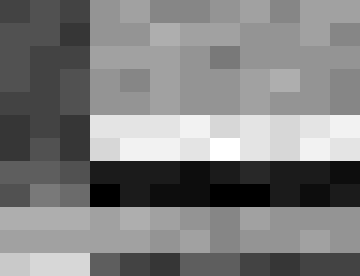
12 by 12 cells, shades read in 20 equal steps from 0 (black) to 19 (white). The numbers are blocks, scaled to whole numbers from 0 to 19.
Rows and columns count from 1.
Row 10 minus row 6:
9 8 9 -5 -4 -5 -7 -6 -5 -5 -6 -7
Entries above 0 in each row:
12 12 12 12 12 12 12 12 9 12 12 12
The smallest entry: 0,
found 3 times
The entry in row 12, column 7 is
7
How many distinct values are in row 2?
6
